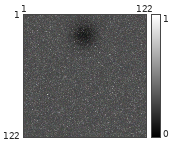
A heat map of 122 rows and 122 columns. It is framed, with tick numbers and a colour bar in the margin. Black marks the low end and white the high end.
Odd rows or columns: none. Dips: one, in the top middle. Average level on the scale: 30%. Stripes: none. Ninth with the lowest average: top middle.
